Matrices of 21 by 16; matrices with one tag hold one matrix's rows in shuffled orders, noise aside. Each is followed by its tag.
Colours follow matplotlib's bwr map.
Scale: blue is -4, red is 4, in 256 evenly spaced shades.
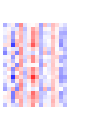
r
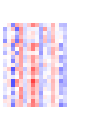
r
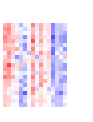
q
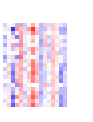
r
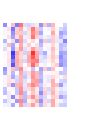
r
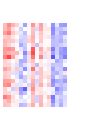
q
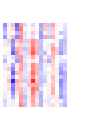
r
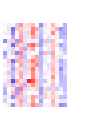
r
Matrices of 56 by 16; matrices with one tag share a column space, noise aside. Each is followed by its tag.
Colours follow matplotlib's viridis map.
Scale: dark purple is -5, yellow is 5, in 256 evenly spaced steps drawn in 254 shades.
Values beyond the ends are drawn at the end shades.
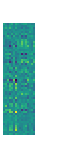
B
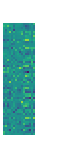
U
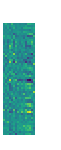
B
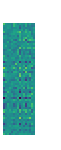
U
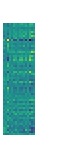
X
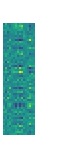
U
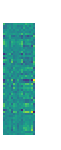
B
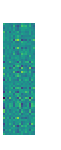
U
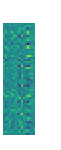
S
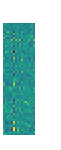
X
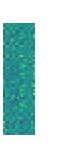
S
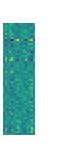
X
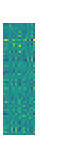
X
